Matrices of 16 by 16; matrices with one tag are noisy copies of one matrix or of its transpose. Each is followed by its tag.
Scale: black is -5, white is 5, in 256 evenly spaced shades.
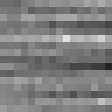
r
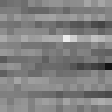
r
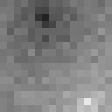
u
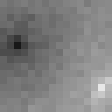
u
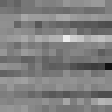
r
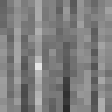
r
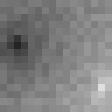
u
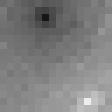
u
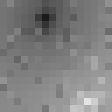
u
